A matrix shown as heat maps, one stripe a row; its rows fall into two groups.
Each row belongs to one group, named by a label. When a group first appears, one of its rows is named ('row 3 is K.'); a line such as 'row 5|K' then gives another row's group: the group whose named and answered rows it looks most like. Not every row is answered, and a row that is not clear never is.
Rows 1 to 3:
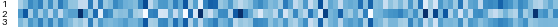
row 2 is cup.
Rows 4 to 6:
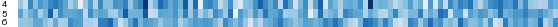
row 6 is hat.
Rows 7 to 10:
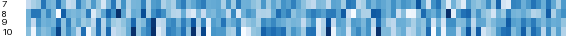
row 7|hat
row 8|hat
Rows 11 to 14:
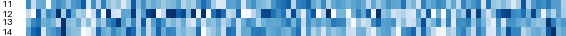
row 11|cup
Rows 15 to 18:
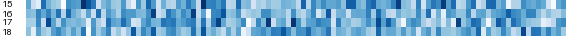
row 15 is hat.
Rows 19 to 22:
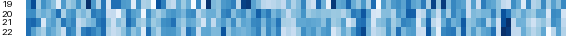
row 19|cup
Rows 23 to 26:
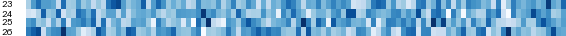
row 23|hat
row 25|cup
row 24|hat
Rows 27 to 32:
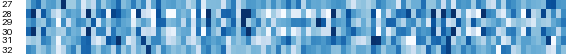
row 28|cup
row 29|cup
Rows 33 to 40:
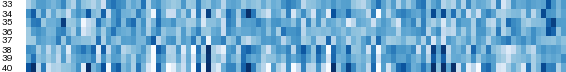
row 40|cup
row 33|hat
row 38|cup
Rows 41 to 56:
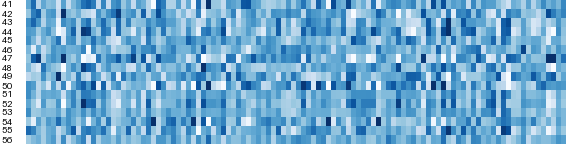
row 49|hat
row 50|cup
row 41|cup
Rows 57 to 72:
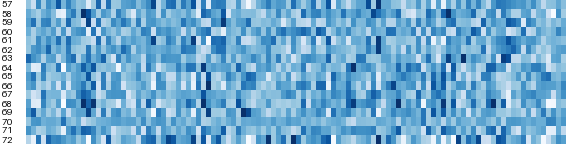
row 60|cup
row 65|cup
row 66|cup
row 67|hat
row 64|hat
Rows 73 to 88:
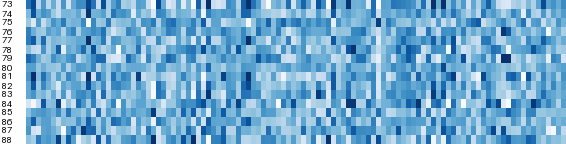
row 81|cup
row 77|cup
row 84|hat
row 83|cup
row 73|cup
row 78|hat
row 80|cup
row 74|cup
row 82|cup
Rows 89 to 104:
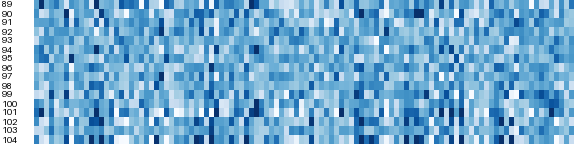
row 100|cup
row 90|hat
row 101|cup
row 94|cup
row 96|hat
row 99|hat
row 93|hat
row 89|cup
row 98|hat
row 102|hat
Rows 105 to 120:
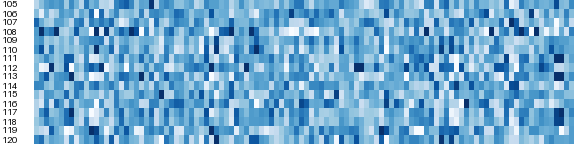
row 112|hat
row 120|cup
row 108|cup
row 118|hat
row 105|hat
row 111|hat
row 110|cup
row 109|cup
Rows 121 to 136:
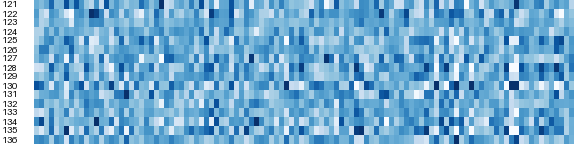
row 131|hat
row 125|hat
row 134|cup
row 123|hat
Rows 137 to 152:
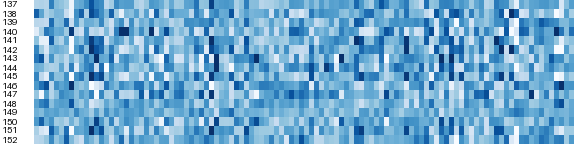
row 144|cup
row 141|hat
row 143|cup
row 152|hat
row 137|hat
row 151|hat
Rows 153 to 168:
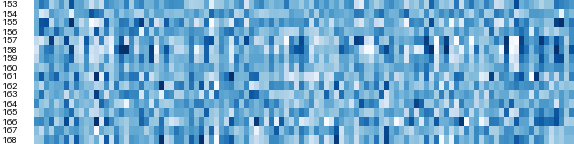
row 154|hat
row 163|cup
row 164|hat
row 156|cup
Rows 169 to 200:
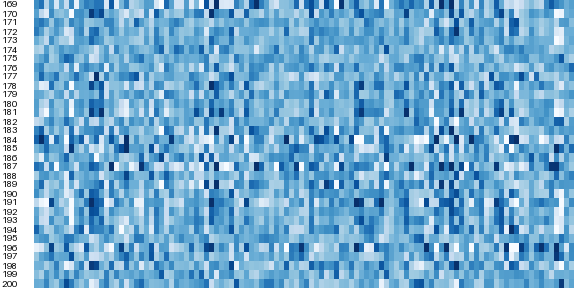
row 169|cup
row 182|hat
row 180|hat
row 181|hat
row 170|hat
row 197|hat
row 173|hat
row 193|hat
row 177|cup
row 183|cup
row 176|cup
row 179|cup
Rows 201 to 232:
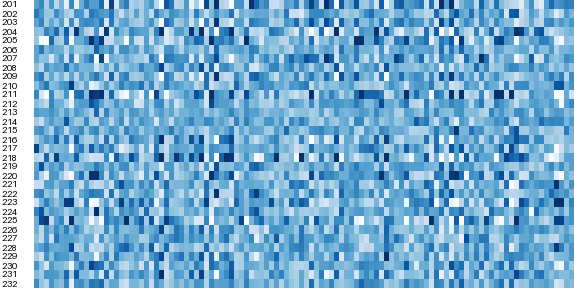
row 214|hat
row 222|cup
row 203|cup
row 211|hat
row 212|hat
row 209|cup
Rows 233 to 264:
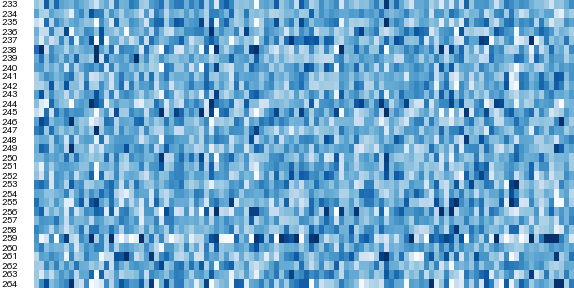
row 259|cup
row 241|hat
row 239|cup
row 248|cup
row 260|cup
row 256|cup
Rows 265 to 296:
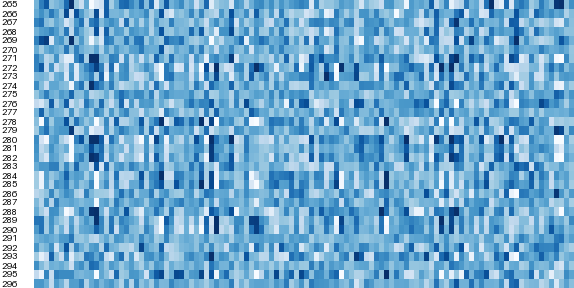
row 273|cup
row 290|cup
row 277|cup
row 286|hat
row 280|hat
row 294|hat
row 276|hat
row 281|hat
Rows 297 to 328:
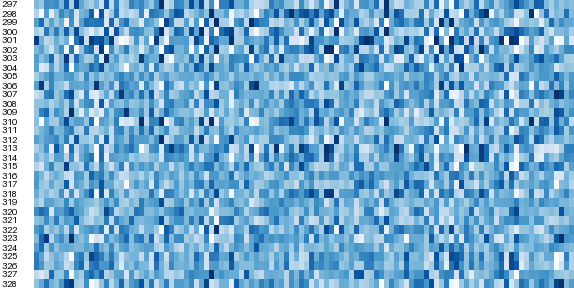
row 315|hat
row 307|hat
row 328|hat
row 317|hat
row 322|cup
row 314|cup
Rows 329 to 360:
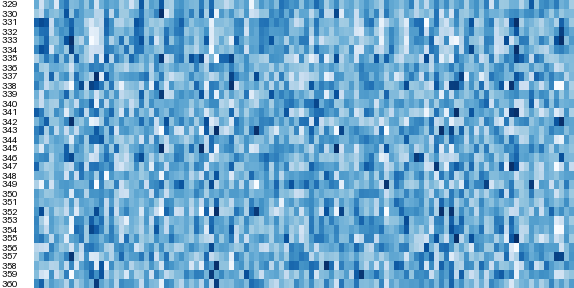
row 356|hat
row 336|hat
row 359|hat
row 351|cup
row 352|cup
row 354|hat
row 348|cup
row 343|cup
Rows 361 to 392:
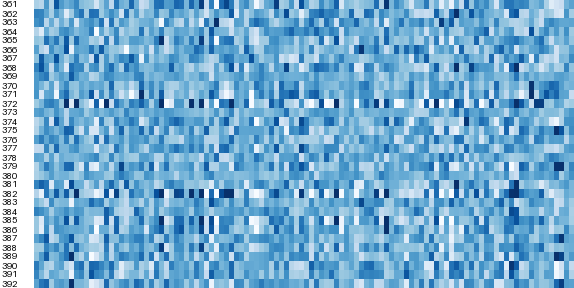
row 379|hat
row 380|hat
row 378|cup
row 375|hat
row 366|hat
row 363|cup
